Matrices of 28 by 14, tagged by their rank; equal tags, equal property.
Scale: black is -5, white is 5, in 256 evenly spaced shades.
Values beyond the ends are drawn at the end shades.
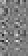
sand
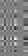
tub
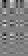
tub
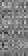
sand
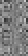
sand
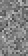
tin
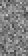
tin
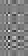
tub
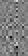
sand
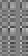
tub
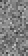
tin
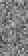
tin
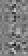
sand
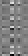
tub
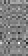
sand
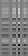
tub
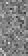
tin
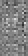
sand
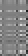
tub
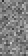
tin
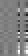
tub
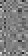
sand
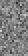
tin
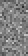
tin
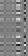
tub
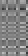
tub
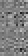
sand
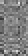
sand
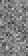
tin
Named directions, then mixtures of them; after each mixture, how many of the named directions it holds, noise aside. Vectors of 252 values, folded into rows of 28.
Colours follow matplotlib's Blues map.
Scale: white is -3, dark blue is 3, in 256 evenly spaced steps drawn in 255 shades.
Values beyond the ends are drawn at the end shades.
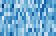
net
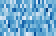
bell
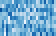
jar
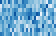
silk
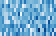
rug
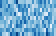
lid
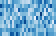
three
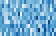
one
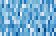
one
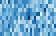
one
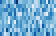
three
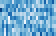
one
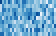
one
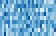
three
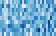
two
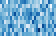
two
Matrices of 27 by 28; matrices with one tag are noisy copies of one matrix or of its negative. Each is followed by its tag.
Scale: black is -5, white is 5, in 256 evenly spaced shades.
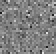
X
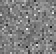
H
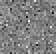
H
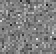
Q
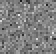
Q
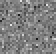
Q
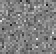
Q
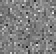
H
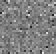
X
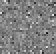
X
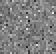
H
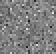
H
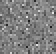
H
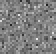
Q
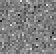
Q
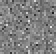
H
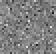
H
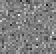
Q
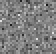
Q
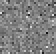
X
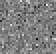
Q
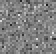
Q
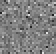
X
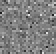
X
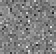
H
